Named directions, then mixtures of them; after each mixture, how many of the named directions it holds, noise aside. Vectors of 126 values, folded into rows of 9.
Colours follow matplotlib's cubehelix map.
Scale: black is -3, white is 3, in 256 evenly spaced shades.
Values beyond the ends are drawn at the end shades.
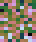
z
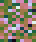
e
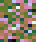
one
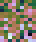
one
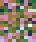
two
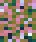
one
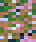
two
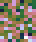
one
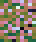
two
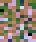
one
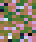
two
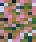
two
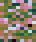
one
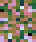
one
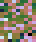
two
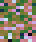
two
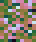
one
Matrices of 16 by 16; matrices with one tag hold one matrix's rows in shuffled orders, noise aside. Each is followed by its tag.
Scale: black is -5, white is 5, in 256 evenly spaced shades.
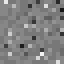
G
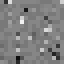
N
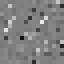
G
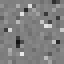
N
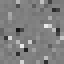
N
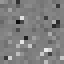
N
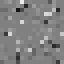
N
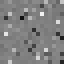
G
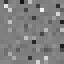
G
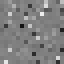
G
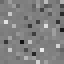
G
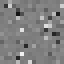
N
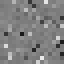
G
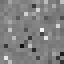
G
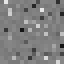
G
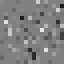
G
